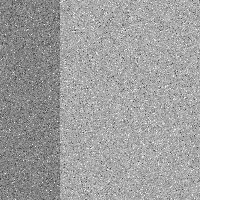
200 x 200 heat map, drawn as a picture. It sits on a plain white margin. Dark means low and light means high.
The histogram is bell-shaped. A vertical seam about 30% of the way across splits the table, and the right part is higher. There are no regular stripes. On average the colour sits 60% of the way up the scale.
